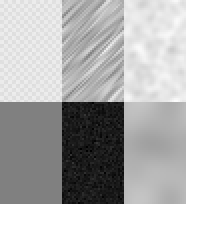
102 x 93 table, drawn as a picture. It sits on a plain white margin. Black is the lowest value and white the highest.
It is made of 2 by 3 panels. Panel 1,1: very high, checkered, faint in contrast. Panel 1,2: high, slanting up to the right. Panel 1,3: very high, blotchy, faint in contrast. Panel 2,1: middling, flat. Panel 2,2: very low, fine-grained, faint in contrast. Panel 2,3: high, smooth, faint in contrast.
